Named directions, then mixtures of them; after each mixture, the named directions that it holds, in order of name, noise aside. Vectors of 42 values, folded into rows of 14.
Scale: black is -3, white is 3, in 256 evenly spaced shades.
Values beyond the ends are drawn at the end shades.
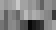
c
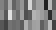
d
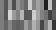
d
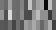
d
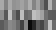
c, d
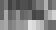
c, d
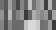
c, d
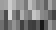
c, d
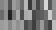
d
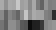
c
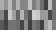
c, d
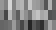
c, d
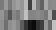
c, d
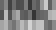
c, d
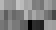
c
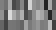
d
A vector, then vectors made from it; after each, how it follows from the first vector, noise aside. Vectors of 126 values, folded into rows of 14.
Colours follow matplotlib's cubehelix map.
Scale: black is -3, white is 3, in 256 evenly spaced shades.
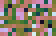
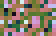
reversed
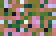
reversed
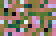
reversed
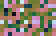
reversed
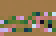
partly zeroed
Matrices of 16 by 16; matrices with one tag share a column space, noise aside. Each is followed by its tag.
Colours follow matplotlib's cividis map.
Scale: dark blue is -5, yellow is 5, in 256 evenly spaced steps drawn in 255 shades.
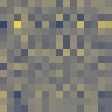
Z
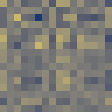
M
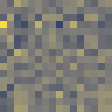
Z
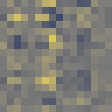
M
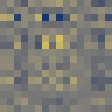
M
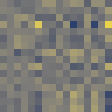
Z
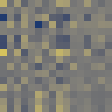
Z
